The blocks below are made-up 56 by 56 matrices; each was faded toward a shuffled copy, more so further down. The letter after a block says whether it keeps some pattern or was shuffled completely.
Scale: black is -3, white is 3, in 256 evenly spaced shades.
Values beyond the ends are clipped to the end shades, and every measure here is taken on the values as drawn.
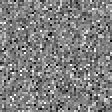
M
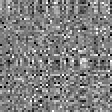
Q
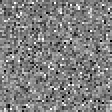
M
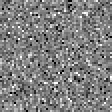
M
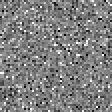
M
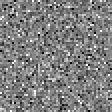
M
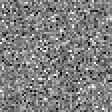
M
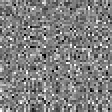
Q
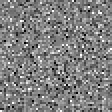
M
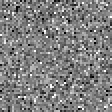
M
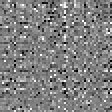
Q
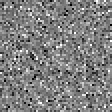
M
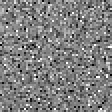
M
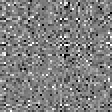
Q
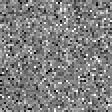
M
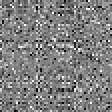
Q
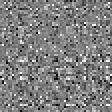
Q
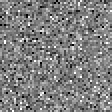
M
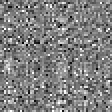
Q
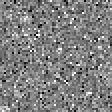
M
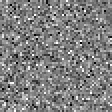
M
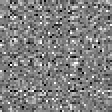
Q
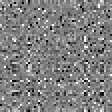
Q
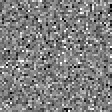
M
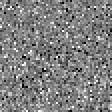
M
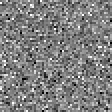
M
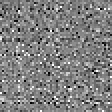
Q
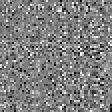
Q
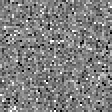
M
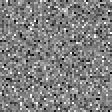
M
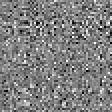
Q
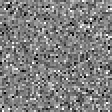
M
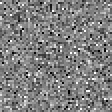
M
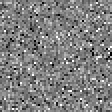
M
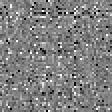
Q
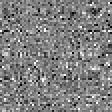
Q
